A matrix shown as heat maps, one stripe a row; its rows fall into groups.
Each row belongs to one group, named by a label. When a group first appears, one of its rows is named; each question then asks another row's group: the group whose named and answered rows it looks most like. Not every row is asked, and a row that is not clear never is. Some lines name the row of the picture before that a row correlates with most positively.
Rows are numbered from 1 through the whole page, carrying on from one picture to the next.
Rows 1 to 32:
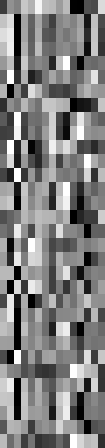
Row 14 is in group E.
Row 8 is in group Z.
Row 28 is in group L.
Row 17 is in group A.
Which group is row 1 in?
Z
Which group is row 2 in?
L
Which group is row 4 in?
L
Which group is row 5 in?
E
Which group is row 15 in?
E
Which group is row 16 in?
Z
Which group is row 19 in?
A
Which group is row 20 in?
E
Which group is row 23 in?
L
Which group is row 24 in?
E
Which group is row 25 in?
E
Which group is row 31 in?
A
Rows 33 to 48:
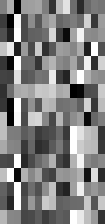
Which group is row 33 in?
E
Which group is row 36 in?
L
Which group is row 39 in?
Z
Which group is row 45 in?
L
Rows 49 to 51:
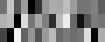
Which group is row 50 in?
E
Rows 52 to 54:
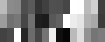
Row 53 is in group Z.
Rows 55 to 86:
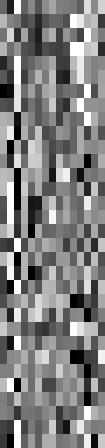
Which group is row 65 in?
A
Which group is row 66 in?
A
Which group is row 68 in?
L
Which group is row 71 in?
L
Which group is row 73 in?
L
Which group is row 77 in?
A
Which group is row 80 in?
Z
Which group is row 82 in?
L
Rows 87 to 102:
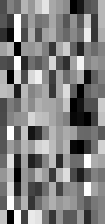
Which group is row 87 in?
Z
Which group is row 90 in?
E
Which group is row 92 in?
A
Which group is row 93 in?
E
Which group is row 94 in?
Z
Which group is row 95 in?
Z
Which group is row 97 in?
Z
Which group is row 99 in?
E
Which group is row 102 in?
A
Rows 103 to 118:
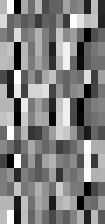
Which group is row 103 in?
L
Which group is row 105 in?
A
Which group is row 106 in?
E
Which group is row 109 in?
A
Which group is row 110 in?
E
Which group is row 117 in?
E
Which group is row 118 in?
L
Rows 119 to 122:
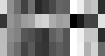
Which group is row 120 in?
Z
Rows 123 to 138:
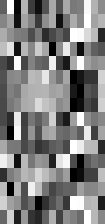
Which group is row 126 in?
E
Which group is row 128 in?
Z
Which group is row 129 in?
Z
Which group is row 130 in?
Z
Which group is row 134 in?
E
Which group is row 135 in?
Z
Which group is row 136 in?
A
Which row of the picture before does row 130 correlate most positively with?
120
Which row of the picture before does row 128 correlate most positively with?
120
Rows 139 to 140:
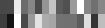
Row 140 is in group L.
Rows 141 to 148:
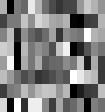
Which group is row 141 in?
A
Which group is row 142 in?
Z
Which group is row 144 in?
E
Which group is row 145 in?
L
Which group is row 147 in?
Z
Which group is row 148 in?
A
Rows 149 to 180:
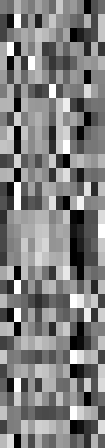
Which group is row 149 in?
A
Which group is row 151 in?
Z
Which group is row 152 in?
L
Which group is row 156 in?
E
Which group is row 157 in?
A
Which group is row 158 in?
E
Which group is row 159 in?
E
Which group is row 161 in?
E
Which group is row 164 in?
Z
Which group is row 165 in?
Z
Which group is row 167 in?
Z
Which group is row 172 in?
E
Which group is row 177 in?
A
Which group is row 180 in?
L
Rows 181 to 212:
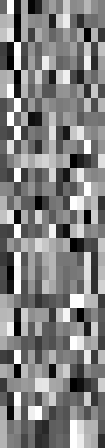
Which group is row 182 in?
E
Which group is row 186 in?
E
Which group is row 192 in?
Z
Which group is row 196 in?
L
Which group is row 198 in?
Z
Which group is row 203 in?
E
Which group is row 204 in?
L
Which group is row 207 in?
E
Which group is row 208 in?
Z
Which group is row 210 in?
A
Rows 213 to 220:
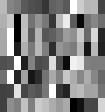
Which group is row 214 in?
E
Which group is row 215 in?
L
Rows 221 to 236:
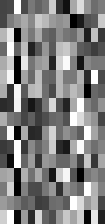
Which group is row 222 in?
Z
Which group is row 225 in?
E
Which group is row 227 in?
A
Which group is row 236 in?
L
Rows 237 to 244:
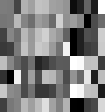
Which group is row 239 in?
Z
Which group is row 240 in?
Z
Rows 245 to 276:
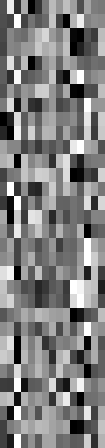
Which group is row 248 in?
Z
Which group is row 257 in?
Z
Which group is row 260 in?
A
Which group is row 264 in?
L
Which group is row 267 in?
Z
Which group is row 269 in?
L
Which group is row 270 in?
E
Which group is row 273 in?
E
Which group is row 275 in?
Z
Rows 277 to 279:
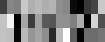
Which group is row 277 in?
Z
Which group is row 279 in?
E
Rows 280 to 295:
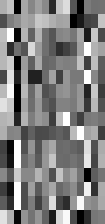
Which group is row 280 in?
E
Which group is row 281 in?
Z
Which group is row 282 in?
L
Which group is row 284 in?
L
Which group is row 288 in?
E
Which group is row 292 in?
A
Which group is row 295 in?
E
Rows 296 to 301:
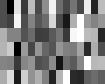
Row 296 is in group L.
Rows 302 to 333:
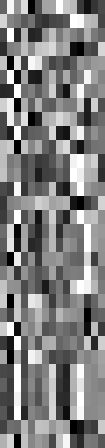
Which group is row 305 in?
Z
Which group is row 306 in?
A
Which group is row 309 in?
L
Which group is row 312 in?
E
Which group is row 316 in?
Z
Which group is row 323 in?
A
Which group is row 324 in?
A
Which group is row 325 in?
L
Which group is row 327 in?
A
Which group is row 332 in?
Z
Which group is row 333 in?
E
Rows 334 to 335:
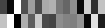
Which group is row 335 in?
L
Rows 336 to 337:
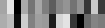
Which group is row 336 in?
L
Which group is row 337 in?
E
